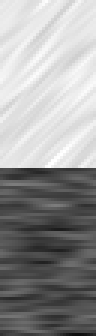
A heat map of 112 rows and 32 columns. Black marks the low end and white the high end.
The table splits into 2 rows of 1 panel. Panel 1,1: very high, slanting up to the right, faint in contrast. Panel 2,1: low, streaked across.
